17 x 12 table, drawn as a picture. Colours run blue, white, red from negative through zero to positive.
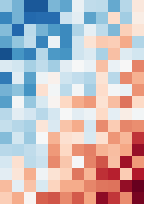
Slope: up to the bottom right. Odd rows or columns: none. Stripes: none. Grain: fine. Mirror symmetry: none. Ninth with the lowest average: top left.
